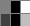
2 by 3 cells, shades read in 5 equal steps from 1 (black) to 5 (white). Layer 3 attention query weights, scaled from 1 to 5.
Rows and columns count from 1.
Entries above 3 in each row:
1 1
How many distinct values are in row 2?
3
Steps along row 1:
down up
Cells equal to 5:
1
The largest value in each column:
3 1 5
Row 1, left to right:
3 1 5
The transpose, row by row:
3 2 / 1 1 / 5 4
